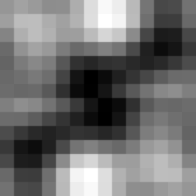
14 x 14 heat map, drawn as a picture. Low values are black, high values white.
Odd rows or columns: none. Ninth with the lowest average: centre. Stripes: none. Lone odd cells: none. Symmetry: a half turn.
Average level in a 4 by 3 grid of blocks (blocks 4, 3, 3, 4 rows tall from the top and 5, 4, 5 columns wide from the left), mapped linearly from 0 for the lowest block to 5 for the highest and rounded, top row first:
452
202
202
254
